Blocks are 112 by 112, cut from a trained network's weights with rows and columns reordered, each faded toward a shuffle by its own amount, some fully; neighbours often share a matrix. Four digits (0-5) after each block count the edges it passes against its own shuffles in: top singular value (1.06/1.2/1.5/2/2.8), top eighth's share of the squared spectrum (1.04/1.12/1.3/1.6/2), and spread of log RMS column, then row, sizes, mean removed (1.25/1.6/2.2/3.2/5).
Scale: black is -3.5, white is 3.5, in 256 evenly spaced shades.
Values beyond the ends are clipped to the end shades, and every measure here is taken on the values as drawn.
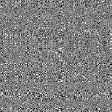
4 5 3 3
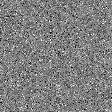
2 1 0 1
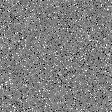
1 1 0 0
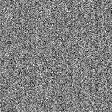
3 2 0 1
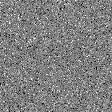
1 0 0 0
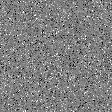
2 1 0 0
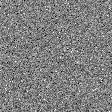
1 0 0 0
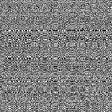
5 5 2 3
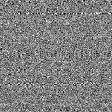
4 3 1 2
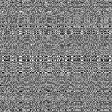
5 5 2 4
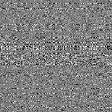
4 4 1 4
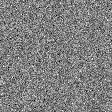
0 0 0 0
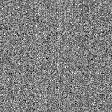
3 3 0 1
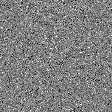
0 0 0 0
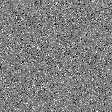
2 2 0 1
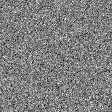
1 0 0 0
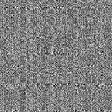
4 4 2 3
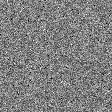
0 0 0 0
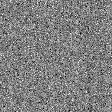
2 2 0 0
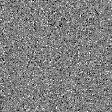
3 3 2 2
